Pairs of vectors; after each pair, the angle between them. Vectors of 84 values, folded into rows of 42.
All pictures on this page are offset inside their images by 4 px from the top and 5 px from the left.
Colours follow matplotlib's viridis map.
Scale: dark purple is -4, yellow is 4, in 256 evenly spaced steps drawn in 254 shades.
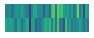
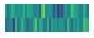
partly opposed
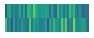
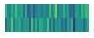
nearly opposite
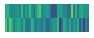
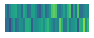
nearly opposite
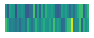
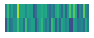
partly opposed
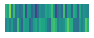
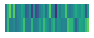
partly aligned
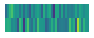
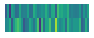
orthogonal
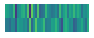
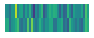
partly opposed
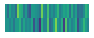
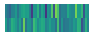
orthogonal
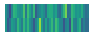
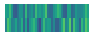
nearly opposite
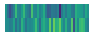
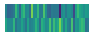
nearly parallel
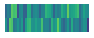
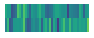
nearly opposite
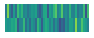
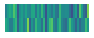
orthogonal
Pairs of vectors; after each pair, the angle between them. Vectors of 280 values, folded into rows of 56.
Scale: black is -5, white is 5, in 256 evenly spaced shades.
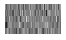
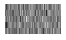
nearly parallel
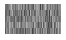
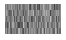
orthogonal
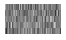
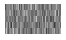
nearly opposite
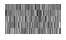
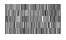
orthogonal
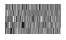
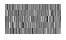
partly aligned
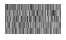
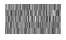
nearly opposite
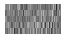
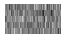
partly opposed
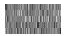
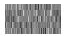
orthogonal
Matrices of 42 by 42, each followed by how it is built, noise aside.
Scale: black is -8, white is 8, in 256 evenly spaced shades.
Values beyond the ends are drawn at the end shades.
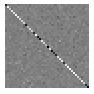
diagonal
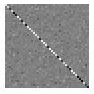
diagonal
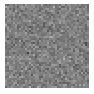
noise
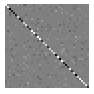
diagonal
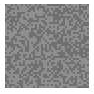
noise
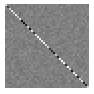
diagonal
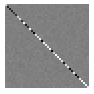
diagonal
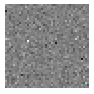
noise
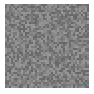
noise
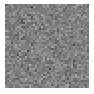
noise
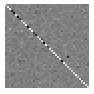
diagonal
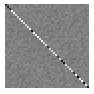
diagonal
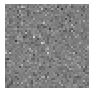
noise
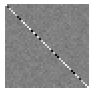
diagonal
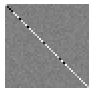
diagonal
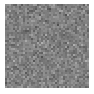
noise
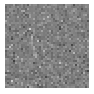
noise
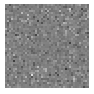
noise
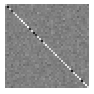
diagonal
